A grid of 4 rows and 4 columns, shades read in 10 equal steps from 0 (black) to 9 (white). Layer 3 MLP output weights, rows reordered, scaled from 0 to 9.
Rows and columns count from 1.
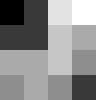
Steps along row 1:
up up up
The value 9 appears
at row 1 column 4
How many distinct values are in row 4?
3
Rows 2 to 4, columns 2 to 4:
2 7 6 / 6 7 5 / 6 5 2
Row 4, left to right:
5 6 5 2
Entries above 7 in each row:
2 0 0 0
